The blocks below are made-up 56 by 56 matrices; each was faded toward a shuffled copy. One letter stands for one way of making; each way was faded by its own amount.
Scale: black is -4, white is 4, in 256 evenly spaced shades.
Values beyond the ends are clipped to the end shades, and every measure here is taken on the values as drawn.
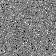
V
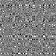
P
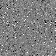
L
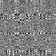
P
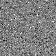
V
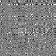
P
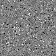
L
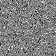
V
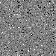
L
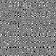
P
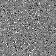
L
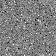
V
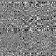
P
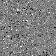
L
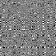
P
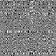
P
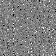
L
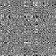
P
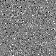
L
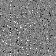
L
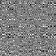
P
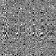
P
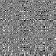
P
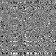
P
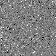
L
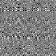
P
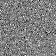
V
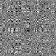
P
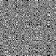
P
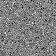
V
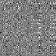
P
